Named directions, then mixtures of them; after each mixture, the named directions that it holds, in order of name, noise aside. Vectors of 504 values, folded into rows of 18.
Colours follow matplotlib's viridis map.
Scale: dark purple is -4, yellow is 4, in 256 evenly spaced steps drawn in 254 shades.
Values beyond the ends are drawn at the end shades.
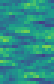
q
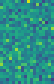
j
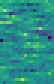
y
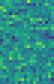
j, y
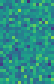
j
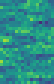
j, q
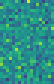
j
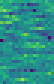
y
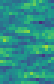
q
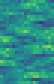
q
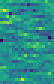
y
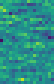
j, y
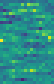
y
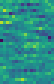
y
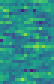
q, y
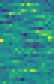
y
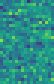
j, y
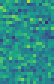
j, y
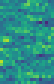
j, q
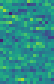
j, y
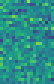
j, y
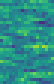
q, y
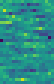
y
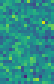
j, q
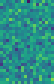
j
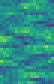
q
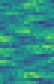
q
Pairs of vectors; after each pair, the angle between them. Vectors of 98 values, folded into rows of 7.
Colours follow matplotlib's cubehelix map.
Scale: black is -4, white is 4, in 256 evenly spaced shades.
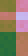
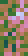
partly aligned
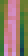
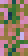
partly opposed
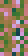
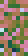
partly opposed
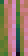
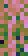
partly aligned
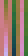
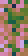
partly aligned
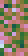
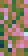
partly opposed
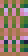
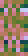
nearly parallel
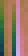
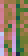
nearly opposite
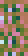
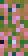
nearly opposite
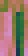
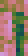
nearly parallel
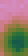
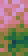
nearly parallel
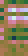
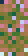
orthogonal
